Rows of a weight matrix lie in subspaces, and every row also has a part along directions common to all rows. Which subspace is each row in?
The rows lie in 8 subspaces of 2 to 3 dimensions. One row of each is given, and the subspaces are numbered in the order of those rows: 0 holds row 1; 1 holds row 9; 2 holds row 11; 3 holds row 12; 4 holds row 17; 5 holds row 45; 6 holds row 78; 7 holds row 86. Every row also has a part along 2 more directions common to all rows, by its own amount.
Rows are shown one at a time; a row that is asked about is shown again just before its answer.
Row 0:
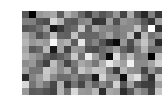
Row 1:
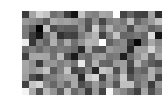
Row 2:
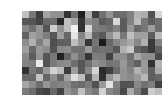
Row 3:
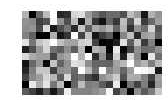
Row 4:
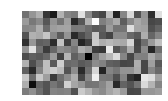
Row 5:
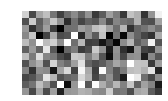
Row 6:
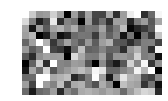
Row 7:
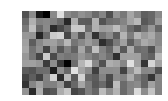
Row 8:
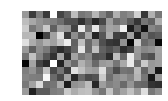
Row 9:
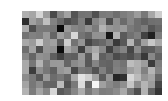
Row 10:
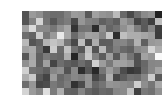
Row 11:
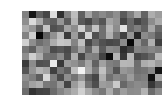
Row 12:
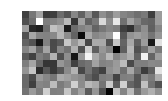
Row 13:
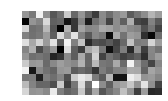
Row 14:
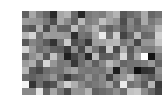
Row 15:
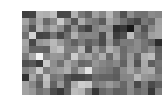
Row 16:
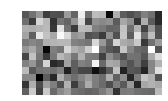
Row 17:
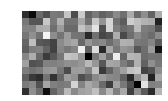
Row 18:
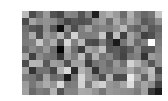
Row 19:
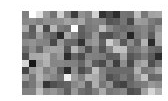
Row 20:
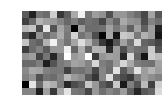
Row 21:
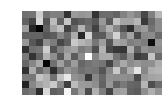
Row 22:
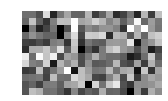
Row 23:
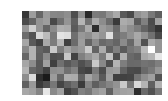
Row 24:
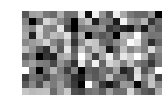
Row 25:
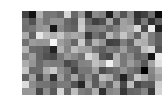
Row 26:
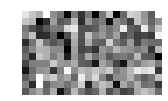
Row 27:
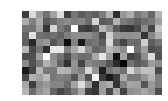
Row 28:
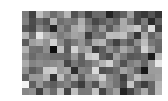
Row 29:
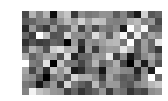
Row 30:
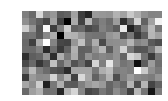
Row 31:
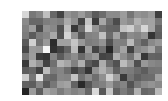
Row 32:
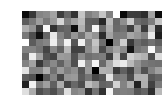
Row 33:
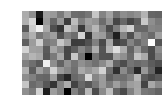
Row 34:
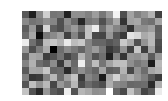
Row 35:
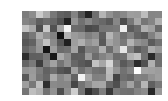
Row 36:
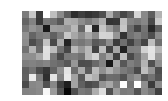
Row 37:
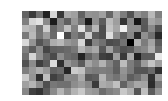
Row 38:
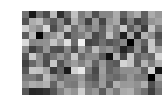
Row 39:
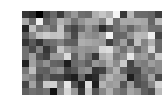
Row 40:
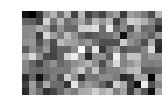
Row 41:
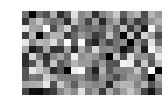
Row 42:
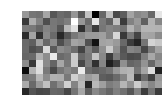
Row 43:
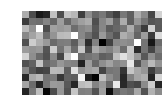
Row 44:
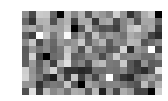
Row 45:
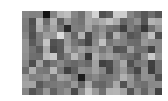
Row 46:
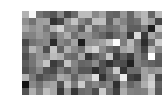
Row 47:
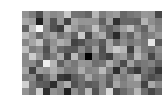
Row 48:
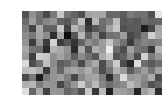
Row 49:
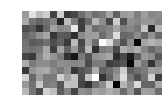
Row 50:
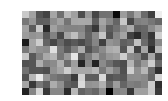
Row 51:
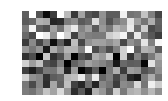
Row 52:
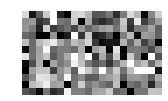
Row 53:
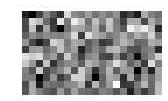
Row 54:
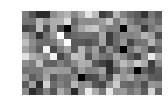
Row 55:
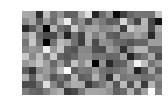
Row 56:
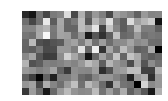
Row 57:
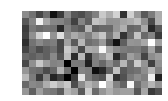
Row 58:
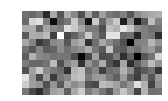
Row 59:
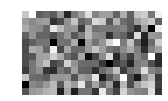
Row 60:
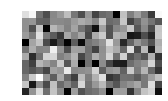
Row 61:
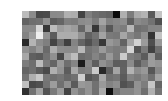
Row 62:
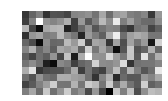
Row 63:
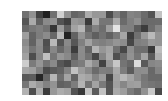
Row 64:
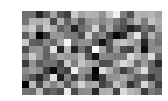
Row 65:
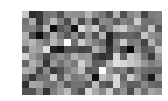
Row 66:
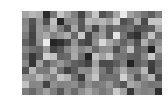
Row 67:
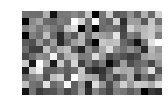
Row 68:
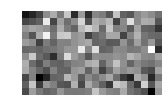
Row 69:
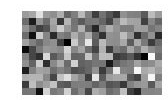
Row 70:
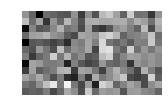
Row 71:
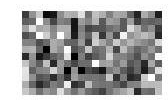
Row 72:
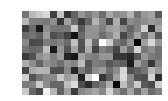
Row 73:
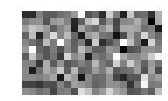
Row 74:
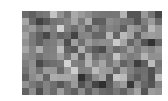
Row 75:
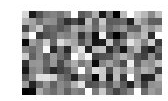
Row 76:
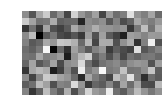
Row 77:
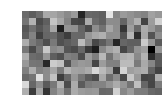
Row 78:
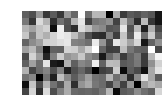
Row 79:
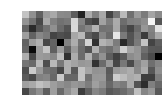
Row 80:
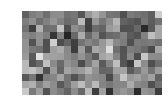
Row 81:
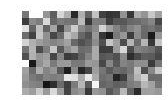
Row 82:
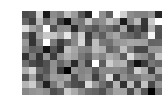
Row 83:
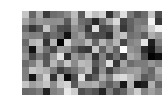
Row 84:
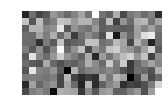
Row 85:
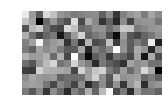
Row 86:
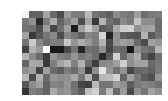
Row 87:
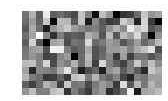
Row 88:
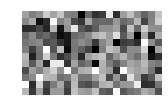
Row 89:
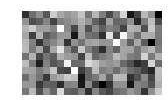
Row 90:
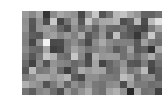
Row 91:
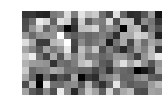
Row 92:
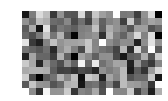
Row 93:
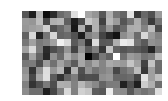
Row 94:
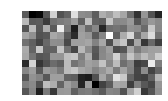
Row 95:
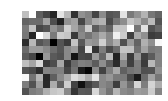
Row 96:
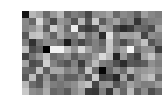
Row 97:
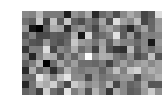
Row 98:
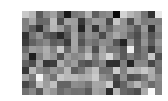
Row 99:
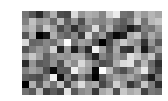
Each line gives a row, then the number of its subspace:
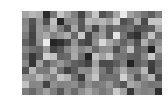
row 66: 5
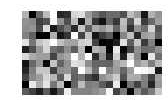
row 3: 3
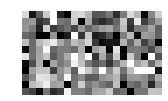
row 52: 3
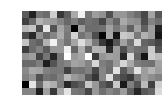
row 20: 3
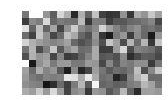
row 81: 1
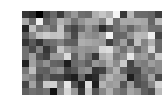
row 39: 1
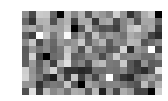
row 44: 7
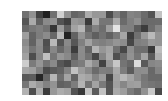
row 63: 7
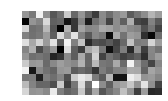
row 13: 1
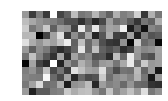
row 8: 2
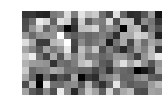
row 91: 5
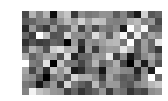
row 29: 2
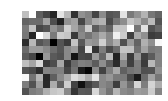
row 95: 7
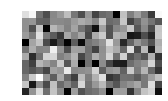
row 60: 0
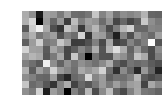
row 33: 3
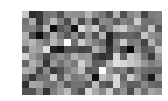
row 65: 7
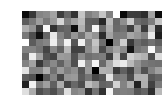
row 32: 0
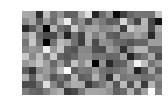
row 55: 5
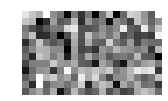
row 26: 5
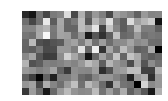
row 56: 4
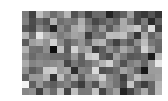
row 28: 6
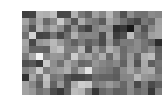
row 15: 7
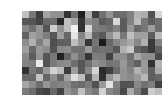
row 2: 0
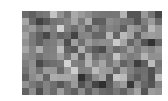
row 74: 1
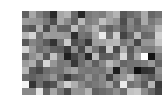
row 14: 3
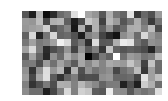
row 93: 4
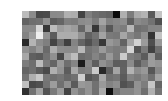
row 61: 0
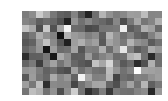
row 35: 5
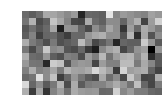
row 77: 6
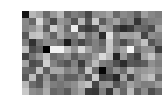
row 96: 7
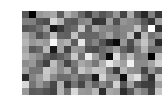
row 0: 6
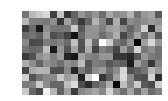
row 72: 0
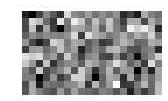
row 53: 2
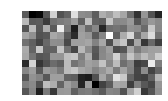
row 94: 1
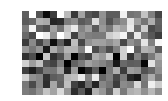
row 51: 7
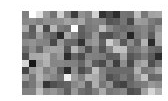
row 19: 1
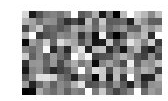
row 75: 0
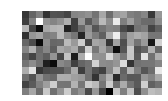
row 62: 3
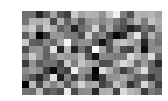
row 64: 6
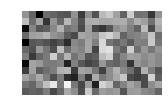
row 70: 1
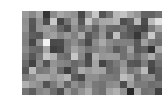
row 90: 5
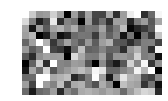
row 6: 2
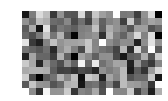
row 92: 0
